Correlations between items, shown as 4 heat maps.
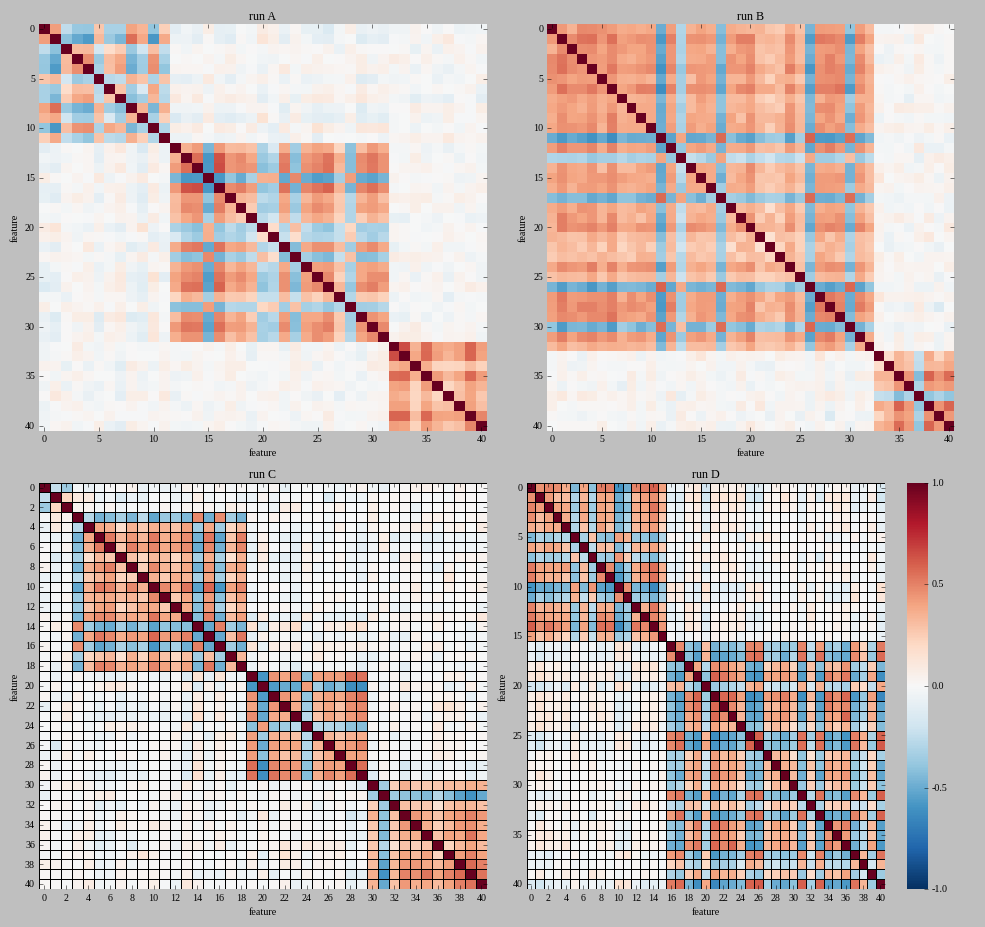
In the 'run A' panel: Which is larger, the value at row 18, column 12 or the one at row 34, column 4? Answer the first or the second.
the first
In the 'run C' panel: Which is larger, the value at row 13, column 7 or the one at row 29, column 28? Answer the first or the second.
the second
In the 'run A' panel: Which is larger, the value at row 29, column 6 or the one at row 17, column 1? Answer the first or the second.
the first
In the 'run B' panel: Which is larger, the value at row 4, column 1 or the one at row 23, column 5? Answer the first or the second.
the first
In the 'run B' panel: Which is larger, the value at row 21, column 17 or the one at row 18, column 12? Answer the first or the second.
the second
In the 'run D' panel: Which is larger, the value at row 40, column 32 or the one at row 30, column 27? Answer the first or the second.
the second
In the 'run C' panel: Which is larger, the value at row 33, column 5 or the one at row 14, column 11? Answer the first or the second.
the first
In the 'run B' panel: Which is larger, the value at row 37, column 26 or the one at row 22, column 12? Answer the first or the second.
the second
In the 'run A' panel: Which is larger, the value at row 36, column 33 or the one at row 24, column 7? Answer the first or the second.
the first
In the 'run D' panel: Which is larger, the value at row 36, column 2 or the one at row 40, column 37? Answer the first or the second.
the second
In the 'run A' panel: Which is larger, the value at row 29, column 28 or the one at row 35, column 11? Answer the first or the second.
the second
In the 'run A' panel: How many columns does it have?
41
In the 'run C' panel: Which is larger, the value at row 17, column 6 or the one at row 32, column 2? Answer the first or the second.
the first
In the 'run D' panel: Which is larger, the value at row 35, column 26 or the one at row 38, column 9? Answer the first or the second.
the second
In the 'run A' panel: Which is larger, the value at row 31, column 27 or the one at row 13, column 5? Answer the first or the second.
the first
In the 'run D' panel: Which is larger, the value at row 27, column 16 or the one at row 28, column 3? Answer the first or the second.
the second
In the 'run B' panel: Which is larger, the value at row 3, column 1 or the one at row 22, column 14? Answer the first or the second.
the first
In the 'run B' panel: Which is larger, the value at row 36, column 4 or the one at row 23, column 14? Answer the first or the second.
the second
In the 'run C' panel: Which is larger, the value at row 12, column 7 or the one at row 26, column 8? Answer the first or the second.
the first
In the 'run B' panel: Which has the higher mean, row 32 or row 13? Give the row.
32
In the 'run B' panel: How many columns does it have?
41
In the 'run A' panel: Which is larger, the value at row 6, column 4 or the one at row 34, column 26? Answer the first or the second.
the first
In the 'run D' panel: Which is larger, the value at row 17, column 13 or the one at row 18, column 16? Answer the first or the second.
the first
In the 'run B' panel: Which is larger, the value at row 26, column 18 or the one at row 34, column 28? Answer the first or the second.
the second
